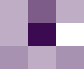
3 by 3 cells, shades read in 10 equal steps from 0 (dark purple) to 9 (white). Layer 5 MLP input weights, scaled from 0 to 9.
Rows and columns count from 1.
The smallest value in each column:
5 0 5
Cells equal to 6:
4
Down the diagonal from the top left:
6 0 5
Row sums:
15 15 16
